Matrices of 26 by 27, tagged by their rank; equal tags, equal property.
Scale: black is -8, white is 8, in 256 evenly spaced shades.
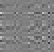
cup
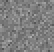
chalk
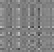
cup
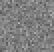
chalk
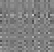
cup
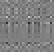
cup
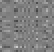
cup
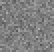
chalk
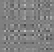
cup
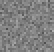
chalk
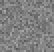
chalk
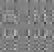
cup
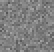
chalk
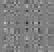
cup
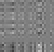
cup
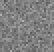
chalk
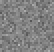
chalk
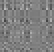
cup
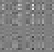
cup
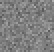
chalk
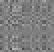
cup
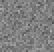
chalk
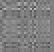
cup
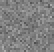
chalk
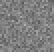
chalk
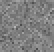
chalk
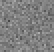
chalk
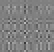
cup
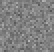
chalk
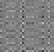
cup
